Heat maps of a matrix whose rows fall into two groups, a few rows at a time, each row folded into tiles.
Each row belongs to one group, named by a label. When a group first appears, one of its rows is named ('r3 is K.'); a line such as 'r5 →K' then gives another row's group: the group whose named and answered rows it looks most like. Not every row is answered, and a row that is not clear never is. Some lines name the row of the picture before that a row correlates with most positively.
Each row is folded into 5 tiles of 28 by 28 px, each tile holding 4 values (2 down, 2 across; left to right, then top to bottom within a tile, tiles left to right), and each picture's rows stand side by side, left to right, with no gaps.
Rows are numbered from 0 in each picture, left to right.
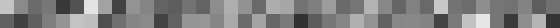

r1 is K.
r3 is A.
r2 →K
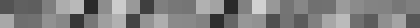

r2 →A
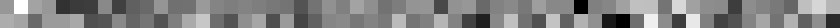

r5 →K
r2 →K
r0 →A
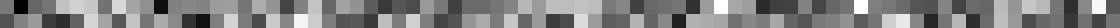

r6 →A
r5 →A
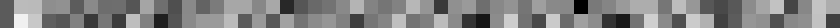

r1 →K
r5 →K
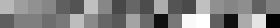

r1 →A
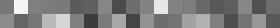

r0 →A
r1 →A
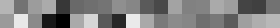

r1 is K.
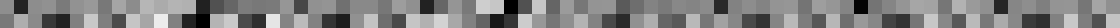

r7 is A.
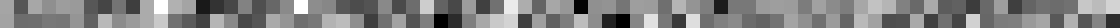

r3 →K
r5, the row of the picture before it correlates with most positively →6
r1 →A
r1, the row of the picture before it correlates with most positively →1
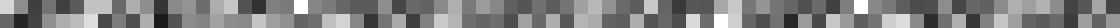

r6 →A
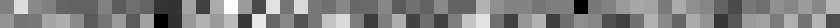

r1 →K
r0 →A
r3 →A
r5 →K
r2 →A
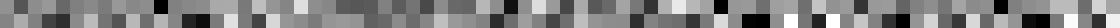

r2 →A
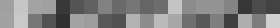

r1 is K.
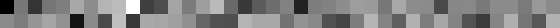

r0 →K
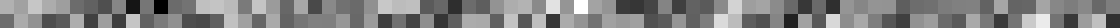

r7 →A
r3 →K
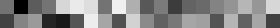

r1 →K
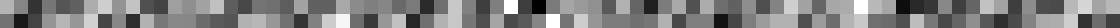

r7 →K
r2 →A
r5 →K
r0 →K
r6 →A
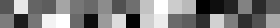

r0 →A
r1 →A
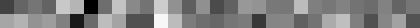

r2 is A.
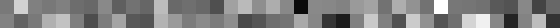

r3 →A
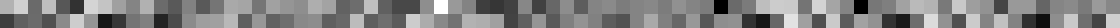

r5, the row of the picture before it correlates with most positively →2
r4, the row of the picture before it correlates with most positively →2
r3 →A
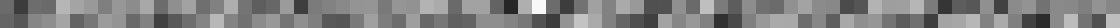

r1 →K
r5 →K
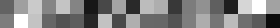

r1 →K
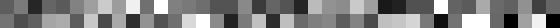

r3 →A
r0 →K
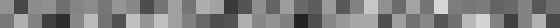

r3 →A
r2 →K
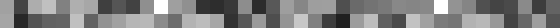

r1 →A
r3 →A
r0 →K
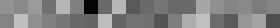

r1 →A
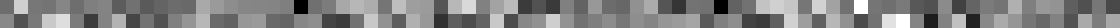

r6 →A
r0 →A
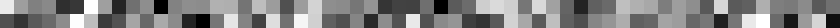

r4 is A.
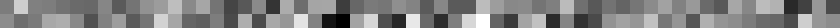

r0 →A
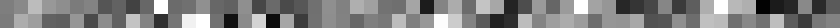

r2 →K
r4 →A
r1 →A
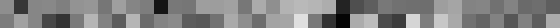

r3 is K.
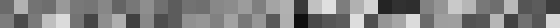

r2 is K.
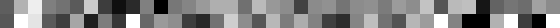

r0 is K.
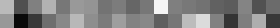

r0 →K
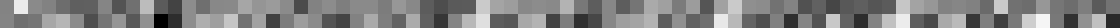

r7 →A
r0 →A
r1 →K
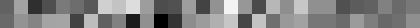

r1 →K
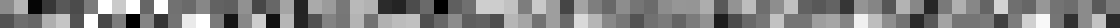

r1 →A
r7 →A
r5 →K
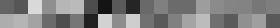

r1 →A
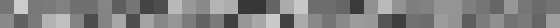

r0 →A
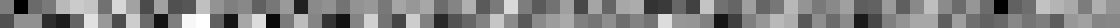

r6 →K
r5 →K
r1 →A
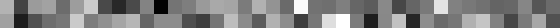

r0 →K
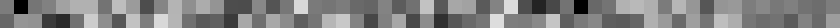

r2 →A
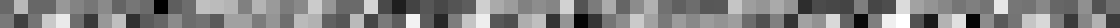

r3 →A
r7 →A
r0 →A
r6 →A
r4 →K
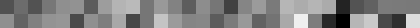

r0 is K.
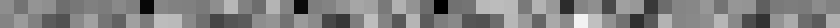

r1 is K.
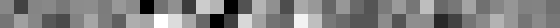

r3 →K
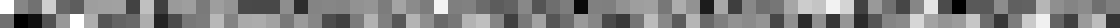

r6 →K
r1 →K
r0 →K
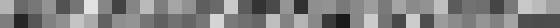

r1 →K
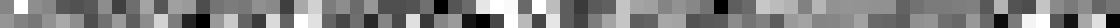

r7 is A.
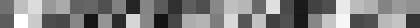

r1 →K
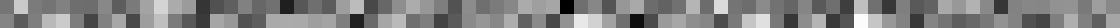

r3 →K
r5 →A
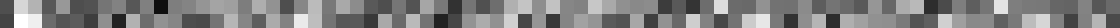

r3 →K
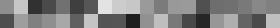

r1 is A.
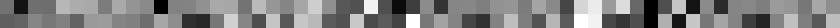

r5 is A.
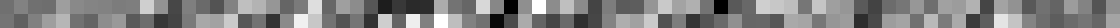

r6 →K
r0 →A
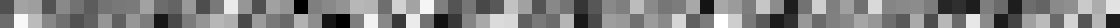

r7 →K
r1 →K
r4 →K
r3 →K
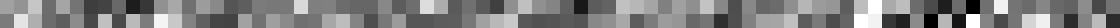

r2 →A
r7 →A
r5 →K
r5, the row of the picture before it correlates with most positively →3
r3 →K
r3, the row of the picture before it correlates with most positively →3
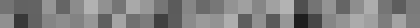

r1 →K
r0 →K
